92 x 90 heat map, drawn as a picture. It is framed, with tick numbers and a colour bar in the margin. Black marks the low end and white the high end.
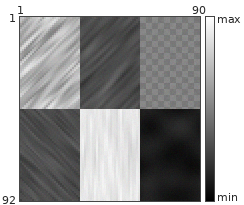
The table splits into 2 rows of 3 panels. Panel 1,1: high, slanting up to the right. Panel 1,2: low, slanting up to the right, faint in contrast. Panel 1,3: middling, checkered, faint in contrast. Panel 2,1: low, slanting down to the right, faint in contrast. Panel 2,2: very high, streaked downward, faint in contrast. Panel 2,3: very low, smooth, faint in contrast.
